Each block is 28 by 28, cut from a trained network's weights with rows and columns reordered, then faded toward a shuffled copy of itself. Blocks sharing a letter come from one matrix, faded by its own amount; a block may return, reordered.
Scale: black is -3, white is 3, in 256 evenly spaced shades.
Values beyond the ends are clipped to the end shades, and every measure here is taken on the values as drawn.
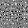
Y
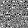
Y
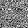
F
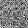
F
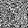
F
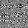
Y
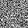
F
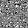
Y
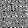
Y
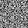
F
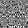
Y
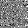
Y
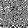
Y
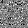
Y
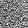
F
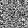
F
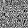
F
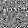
Y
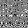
Y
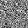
F
